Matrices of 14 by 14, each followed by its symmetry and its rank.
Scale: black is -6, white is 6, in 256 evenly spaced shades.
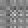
symmetric, rank two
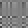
neither, rank one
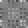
symmetric, rank two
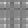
neither, rank one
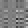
neither, rank one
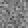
neither, full rank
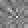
symmetric, rank three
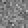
neither, full rank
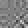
symmetric, rank two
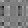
neither, rank one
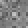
symmetric, rank three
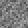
symmetric, full rank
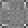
symmetric, rank two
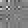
symmetric, rank two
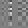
neither, rank one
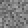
neither, full rank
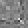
symmetric, rank three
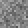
symmetric, full rank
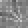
symmetric, rank three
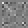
symmetric, rank three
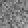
symmetric, full rank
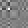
symmetric, rank two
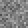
neither, full rank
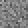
symmetric, full rank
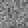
neither, full rank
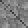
symmetric, full rank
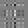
neither, rank one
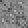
symmetric, full rank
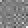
symmetric, rank three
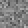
neither, full rank
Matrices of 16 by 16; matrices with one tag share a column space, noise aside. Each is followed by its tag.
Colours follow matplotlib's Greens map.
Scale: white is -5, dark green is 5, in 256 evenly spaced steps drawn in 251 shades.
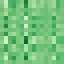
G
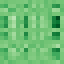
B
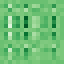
B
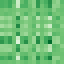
G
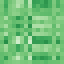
G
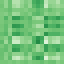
G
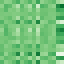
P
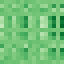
B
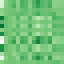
G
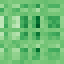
B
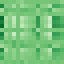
B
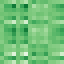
P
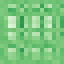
B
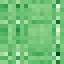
P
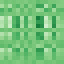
B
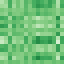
G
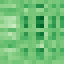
B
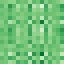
P
